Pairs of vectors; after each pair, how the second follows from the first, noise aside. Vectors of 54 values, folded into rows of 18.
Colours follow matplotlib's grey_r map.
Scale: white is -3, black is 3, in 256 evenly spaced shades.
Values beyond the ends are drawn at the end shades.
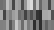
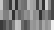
shuffled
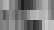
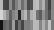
shuffled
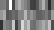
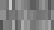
shrunk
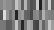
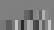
partly zeroed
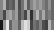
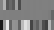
partly zeroed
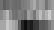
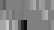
partly zeroed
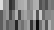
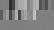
partly zeroed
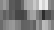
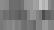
shrunk
